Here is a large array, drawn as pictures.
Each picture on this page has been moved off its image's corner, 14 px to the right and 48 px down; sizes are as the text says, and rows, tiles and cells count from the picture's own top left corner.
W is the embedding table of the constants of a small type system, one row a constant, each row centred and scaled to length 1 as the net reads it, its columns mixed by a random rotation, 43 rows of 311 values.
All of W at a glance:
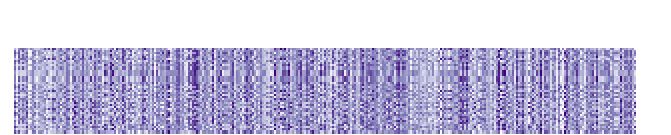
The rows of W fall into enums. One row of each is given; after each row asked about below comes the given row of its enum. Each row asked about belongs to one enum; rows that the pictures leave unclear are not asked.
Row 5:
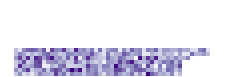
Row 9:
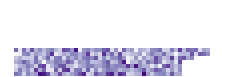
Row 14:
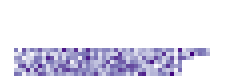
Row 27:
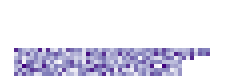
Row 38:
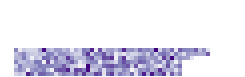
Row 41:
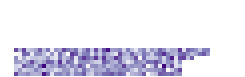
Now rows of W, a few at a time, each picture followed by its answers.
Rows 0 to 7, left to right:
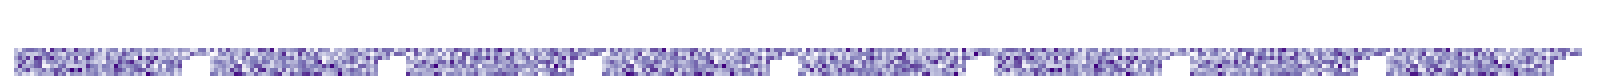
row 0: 5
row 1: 9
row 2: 41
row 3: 9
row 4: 14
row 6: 41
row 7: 9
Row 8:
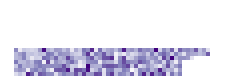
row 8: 38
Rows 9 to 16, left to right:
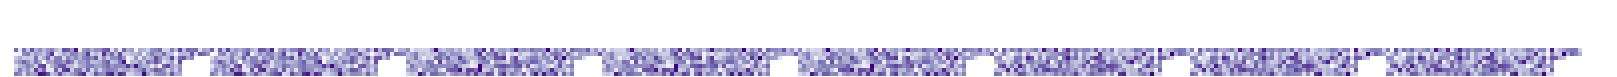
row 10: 9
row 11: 38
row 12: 38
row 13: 38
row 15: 14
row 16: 14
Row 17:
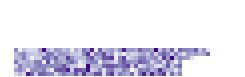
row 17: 38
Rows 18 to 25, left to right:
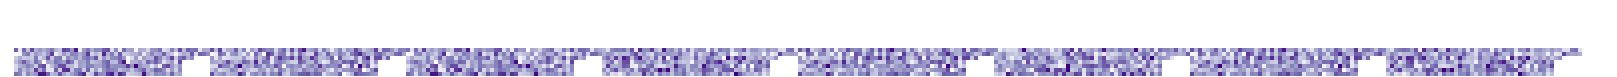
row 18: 9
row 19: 41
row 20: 9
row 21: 5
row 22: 41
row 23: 38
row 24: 41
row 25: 5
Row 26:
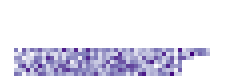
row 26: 14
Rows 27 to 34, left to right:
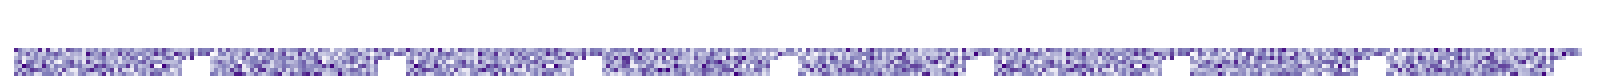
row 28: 9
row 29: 27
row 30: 5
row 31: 14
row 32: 27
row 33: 41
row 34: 14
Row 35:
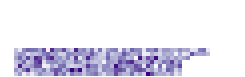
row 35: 5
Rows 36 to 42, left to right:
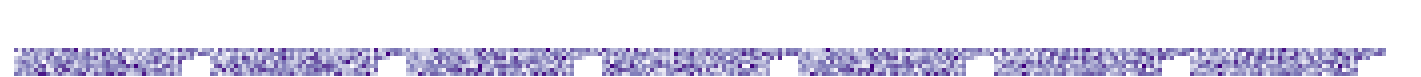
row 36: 9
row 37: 14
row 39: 27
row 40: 38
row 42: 41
